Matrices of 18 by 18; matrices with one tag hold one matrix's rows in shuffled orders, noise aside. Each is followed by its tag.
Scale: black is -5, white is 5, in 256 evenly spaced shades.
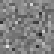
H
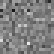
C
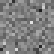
H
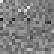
C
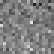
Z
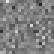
H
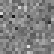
C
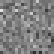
Z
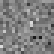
Z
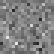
H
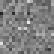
C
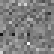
C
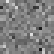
H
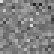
Z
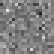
H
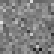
Z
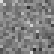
Z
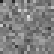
C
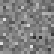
Z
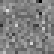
H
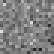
Z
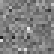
C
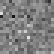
C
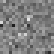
C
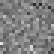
Z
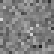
Z
